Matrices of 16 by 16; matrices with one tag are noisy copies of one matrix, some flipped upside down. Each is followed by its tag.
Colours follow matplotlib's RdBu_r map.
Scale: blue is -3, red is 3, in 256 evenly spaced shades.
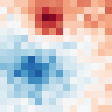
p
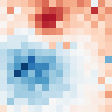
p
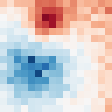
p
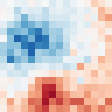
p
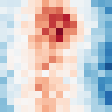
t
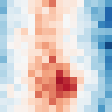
t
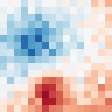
p
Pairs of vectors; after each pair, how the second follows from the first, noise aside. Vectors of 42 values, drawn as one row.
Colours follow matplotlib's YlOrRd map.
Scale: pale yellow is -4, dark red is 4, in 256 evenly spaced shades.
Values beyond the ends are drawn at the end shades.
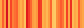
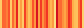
wrapped around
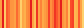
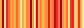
scaled up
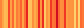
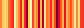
scaled up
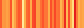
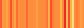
partly zeroed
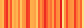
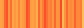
shrunk
